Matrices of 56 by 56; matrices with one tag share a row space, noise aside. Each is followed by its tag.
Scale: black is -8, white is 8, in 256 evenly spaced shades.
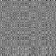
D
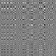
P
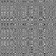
P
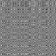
D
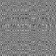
D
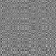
D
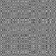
D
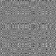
D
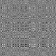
D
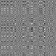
P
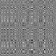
P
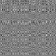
D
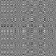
P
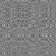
D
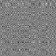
D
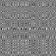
D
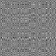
D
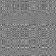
D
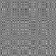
D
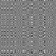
P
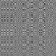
P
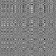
P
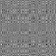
D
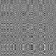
P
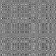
D
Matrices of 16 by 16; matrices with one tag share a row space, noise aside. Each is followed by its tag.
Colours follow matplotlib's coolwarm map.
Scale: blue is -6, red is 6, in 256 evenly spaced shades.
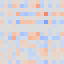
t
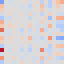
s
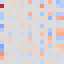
s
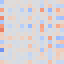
s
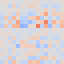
t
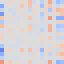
s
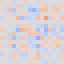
t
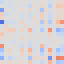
s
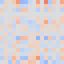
t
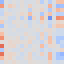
s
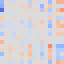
s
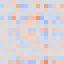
t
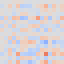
t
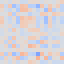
t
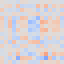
t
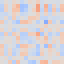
t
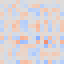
t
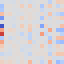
s
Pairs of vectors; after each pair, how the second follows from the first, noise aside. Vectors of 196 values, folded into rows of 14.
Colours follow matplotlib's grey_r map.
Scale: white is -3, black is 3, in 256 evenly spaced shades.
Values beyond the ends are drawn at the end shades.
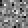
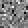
shuffled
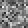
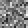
shuffled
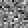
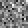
shuffled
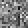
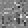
partly zeroed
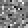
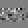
partly zeroed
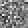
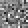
shuffled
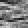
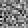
shuffled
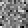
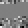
partly zeroed
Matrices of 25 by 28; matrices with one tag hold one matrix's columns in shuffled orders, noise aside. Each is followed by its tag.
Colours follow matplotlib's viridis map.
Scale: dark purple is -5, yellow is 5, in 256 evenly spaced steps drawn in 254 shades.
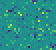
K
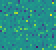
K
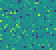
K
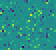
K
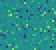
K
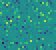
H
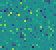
K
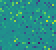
H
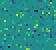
K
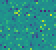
K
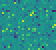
K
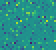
H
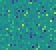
K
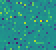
H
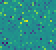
H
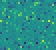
H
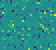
K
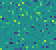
H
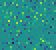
H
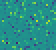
H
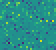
H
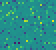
H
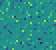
H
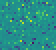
H
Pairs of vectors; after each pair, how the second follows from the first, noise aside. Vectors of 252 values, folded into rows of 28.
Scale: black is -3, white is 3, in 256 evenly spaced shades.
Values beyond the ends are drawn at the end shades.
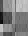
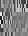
sign-scrambled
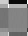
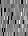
shuffled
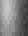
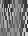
sign-scrambled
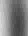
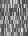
shuffled
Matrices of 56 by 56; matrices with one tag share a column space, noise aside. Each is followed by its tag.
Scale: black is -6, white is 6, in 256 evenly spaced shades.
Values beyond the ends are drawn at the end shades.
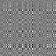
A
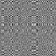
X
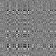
A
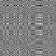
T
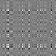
A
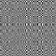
X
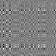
A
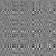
A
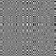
X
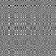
T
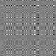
T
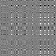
T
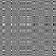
X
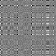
T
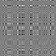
T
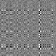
A
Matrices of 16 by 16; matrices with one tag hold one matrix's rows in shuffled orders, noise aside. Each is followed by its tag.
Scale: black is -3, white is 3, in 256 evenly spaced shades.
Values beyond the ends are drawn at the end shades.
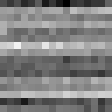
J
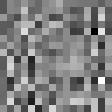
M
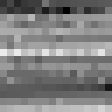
J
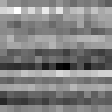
J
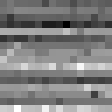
J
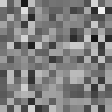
M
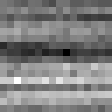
J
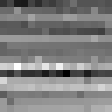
J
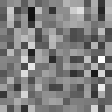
M
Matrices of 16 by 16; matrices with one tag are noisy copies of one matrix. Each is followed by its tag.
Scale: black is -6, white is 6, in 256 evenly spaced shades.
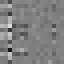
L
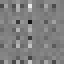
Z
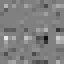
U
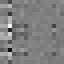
L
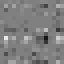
U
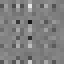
Z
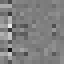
L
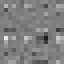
U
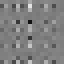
Z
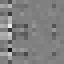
L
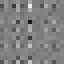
Z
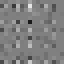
Z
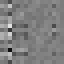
L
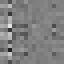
L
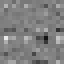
U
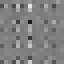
Z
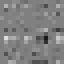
U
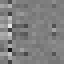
L
